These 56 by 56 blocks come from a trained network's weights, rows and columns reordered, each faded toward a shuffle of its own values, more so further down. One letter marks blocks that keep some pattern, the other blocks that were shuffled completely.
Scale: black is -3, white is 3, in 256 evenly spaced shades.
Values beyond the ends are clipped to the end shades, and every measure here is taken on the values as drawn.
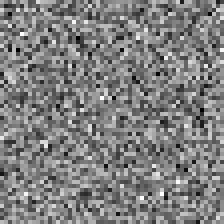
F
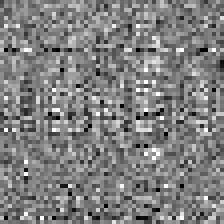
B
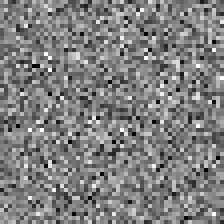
F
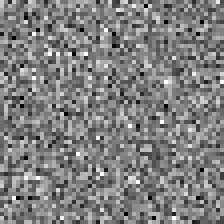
F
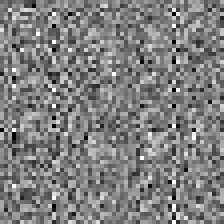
B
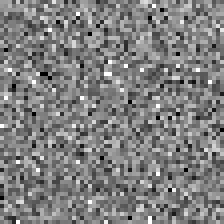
F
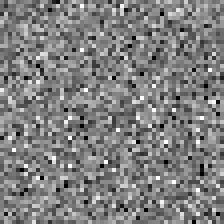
F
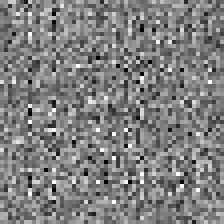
B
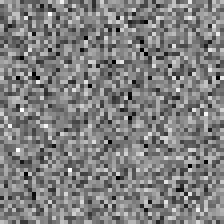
F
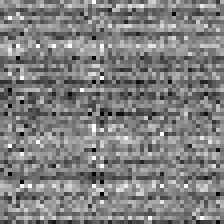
B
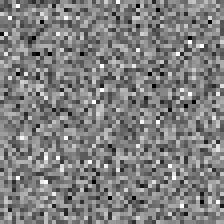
F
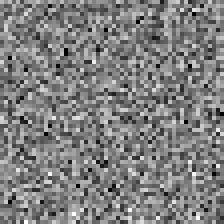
F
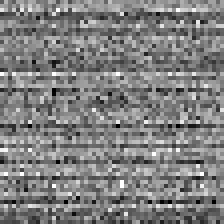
B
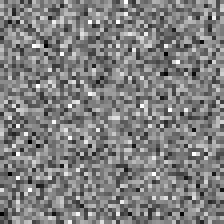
F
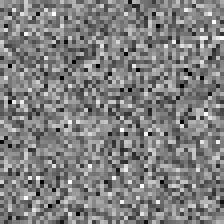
F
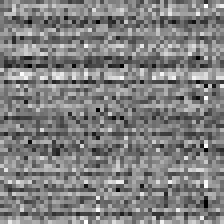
B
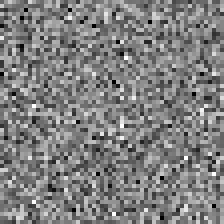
F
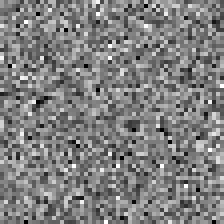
F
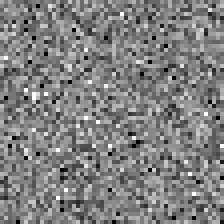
F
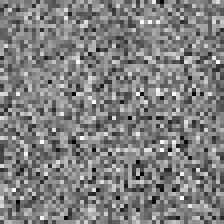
B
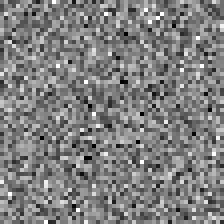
F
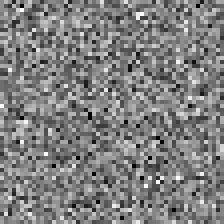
F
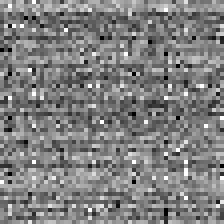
B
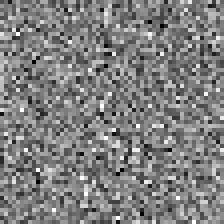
F
